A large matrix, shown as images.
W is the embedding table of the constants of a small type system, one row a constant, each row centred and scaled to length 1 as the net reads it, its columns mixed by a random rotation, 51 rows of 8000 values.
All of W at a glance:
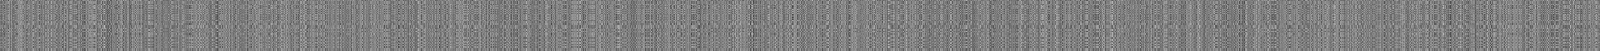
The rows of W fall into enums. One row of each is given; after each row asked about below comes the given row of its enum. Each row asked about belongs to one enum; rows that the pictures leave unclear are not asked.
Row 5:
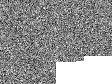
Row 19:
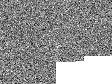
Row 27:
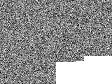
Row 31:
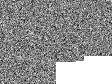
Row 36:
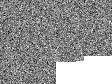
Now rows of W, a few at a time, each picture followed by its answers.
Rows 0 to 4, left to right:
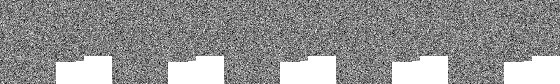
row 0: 31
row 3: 36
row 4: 27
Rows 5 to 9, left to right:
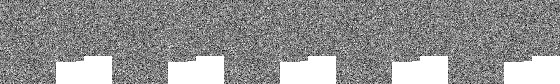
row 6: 19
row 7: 5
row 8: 5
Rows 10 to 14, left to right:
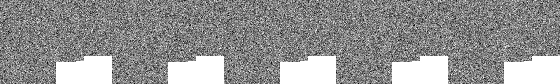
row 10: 36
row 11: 27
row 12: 36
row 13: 27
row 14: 19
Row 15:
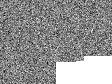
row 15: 36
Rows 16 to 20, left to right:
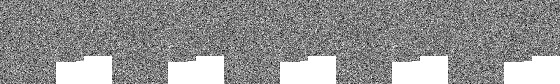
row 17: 19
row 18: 36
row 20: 27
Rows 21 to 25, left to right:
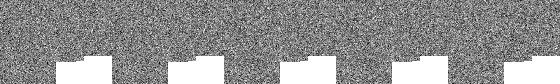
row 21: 36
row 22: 36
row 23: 5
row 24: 5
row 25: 27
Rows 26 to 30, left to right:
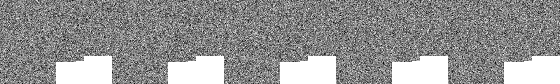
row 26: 27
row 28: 31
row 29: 36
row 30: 36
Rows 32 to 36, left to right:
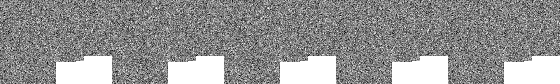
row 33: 5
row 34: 5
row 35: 36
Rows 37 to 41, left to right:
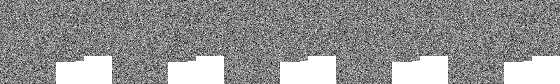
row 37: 27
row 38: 27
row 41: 27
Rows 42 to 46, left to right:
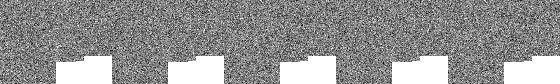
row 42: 19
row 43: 36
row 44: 27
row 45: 36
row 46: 27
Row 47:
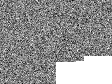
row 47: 27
